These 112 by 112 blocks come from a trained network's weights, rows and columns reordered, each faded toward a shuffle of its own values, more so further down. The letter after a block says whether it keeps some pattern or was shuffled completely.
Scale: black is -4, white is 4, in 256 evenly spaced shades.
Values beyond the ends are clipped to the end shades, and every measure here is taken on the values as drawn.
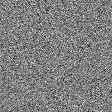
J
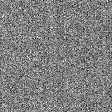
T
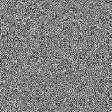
T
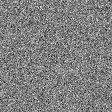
J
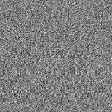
T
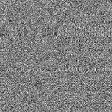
T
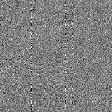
T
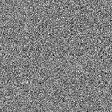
T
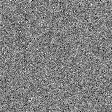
J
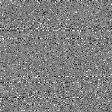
T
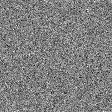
J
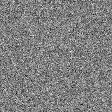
J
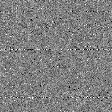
T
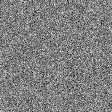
T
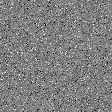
J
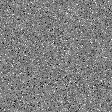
J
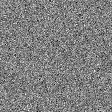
J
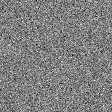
J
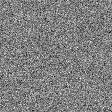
J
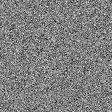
J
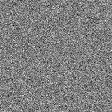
T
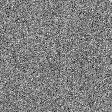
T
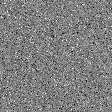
J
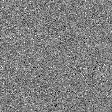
T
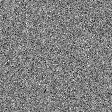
J
